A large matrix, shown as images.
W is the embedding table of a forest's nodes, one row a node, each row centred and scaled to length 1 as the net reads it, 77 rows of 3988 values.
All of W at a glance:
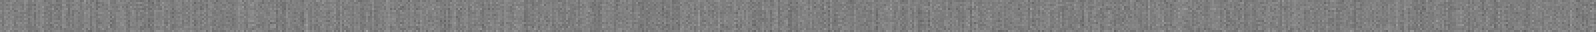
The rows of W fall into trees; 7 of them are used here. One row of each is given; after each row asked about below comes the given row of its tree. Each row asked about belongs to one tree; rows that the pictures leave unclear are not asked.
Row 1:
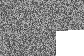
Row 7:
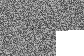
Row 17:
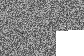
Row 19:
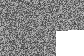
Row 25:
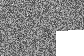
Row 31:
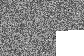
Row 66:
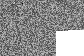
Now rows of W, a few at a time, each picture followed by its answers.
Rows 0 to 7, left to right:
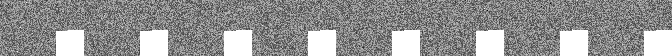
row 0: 1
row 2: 19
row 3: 19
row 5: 17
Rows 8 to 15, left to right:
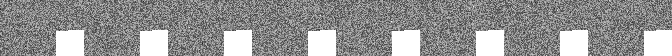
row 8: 17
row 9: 19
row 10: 66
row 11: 25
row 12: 66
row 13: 7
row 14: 19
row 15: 7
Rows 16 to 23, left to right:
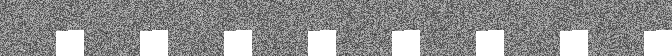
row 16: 17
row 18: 17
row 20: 19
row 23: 19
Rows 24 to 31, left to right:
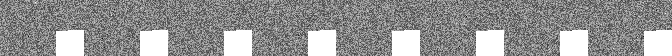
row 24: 19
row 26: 7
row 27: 17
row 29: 17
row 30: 19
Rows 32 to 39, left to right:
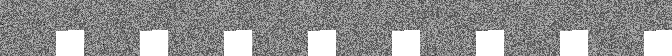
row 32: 7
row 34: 7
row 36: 17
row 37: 66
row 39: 19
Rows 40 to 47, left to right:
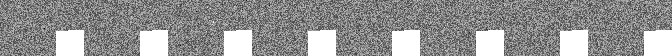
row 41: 19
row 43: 7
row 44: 31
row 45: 25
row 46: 17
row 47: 1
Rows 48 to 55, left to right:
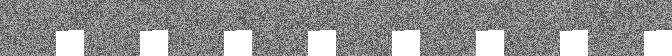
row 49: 66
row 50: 7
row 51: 7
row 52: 17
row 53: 7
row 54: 7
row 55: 19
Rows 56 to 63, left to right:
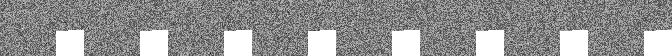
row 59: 1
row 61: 7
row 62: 7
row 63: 17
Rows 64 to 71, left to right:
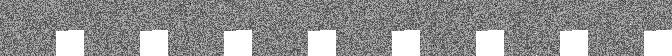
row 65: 19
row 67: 7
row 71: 17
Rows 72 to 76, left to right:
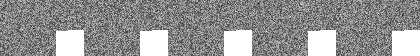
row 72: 17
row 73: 31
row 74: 19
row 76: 17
